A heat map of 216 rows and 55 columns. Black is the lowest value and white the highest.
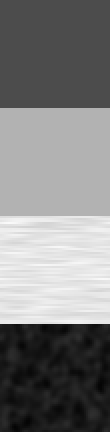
The table splits into 4 rows of 1 panel. Panel 1,1: low, flat. Panel 2,1: high, flat. Panel 3,1: very high, streaked across, faint in contrast. Panel 4,1: very low, blotchy, faint in contrast.
